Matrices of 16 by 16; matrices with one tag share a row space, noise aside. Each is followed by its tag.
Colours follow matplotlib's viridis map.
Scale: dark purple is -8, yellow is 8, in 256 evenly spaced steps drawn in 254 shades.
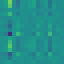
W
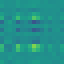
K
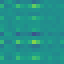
K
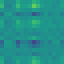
K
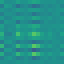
K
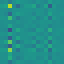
W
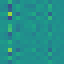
W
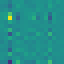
W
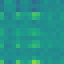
K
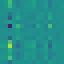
W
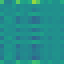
K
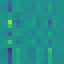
W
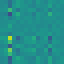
W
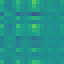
K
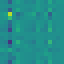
W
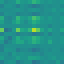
K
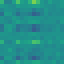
K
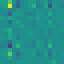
W
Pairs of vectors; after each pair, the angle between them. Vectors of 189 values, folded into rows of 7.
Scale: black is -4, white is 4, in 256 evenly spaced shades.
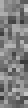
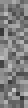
partly aligned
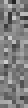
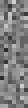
nearly opposite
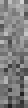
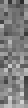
nearly opposite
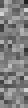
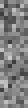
partly opposed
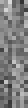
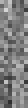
nearly parallel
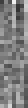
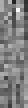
nearly opposite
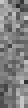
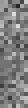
partly aligned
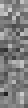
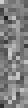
orthogonal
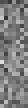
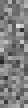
partly opposed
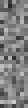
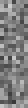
nearly opposite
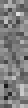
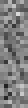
nearly parallel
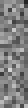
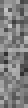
partly aligned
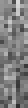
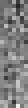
nearly opposite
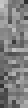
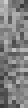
nearly parallel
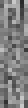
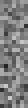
orthogonal
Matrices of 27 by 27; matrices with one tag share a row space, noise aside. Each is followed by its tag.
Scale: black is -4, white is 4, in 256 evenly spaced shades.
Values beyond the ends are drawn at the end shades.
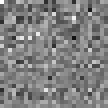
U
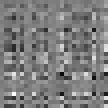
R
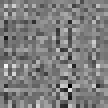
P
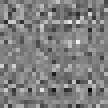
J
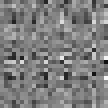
R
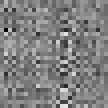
P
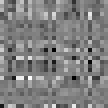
U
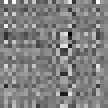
P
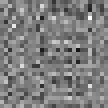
J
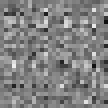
R
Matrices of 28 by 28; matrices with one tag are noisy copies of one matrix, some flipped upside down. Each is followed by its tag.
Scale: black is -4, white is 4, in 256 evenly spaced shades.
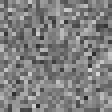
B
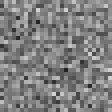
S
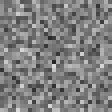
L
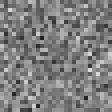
B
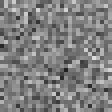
S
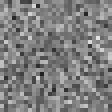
B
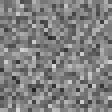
L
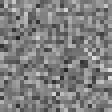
S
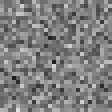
L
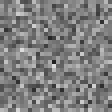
L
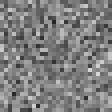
B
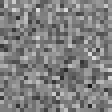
S
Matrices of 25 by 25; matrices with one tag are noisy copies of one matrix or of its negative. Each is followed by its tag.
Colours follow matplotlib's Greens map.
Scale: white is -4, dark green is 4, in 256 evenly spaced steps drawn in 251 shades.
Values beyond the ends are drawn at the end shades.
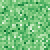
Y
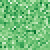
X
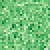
Y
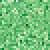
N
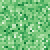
Y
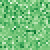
X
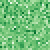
X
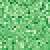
X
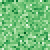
N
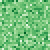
N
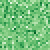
X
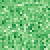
Y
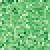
N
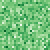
Y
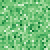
Y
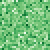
N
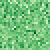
X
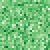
Y
